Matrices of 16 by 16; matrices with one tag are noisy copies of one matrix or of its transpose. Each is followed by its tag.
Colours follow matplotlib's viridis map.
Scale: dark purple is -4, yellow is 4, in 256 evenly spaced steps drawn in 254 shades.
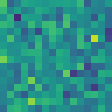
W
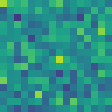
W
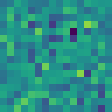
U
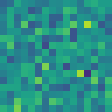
U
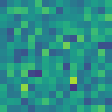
U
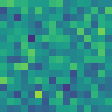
W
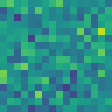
W
